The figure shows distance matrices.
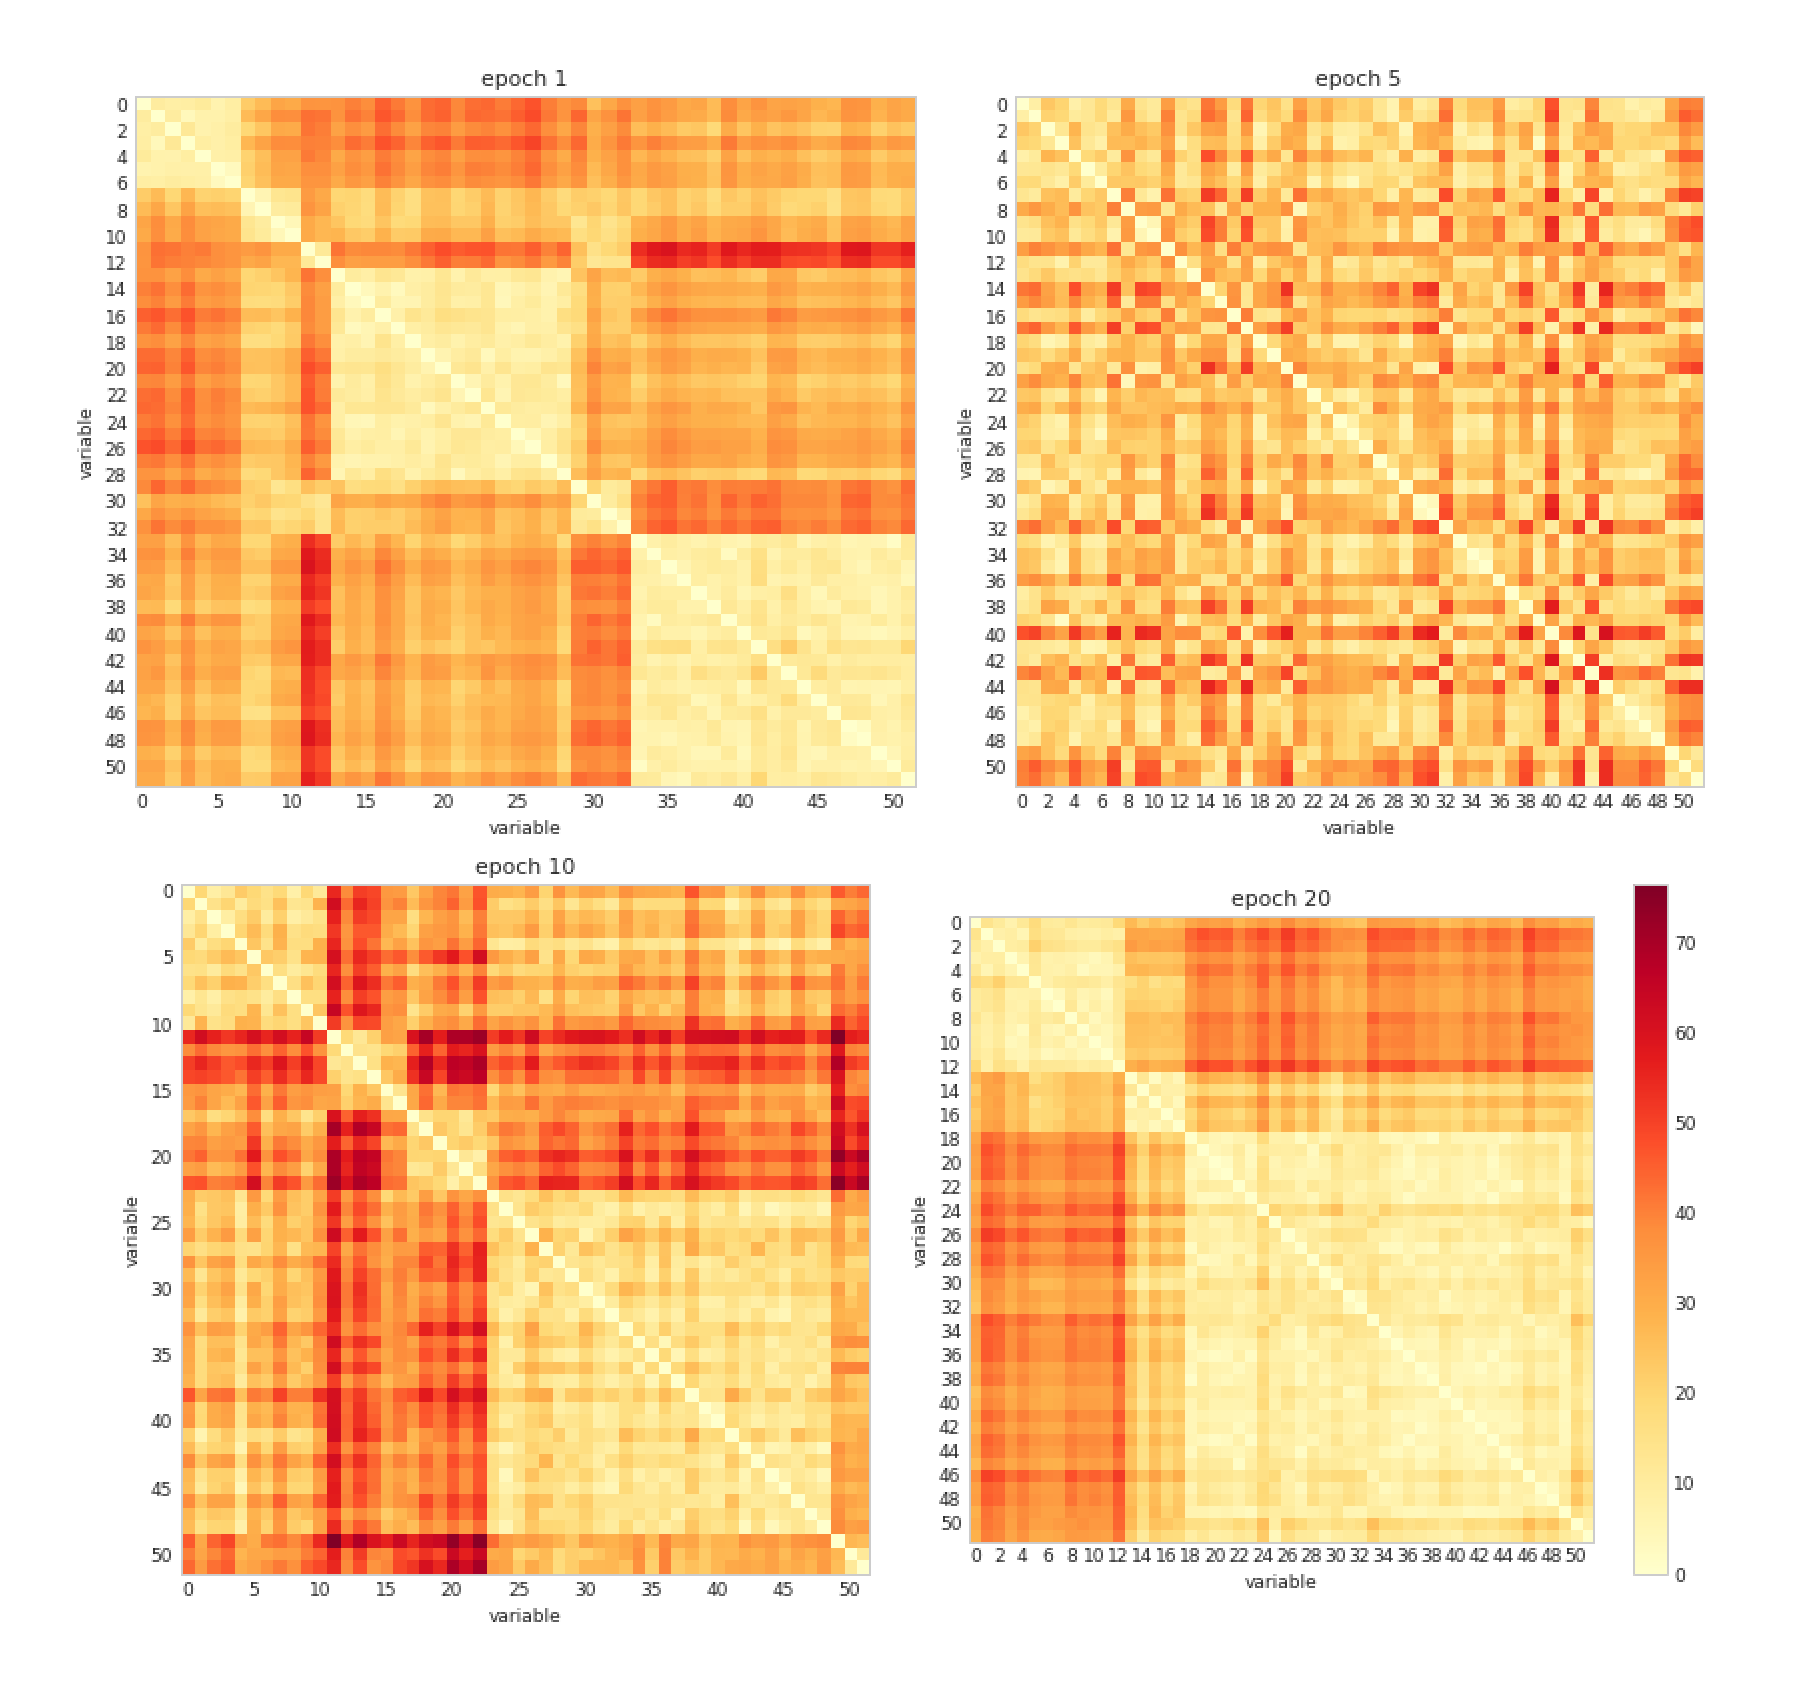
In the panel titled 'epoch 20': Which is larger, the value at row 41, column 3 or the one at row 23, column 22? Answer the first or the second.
the first
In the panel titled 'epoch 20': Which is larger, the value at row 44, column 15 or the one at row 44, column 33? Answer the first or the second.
the first
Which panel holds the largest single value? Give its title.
epoch 10
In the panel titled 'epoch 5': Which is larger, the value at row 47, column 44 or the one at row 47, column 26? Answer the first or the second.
the second
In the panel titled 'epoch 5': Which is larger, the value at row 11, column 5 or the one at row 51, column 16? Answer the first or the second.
the second
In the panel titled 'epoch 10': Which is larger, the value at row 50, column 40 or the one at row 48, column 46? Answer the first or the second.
the first
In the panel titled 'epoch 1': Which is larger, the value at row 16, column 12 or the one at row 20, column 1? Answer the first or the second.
the second
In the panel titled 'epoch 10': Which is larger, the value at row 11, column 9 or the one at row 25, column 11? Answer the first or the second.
the first
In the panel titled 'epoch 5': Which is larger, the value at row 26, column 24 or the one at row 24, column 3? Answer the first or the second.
the first
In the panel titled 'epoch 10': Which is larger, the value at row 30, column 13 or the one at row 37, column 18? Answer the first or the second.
the first
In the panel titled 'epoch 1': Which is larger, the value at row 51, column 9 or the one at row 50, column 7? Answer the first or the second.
the first
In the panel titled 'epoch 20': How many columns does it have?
52
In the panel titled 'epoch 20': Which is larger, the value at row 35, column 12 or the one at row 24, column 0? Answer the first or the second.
the first
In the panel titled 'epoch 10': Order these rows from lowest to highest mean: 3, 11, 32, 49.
32, 3, 49, 11
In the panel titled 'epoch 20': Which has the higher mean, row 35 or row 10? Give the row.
10
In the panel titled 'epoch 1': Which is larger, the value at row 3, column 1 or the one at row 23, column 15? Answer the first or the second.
the second
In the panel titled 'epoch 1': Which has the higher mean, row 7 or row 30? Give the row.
30
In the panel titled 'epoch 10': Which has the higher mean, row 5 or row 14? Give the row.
14
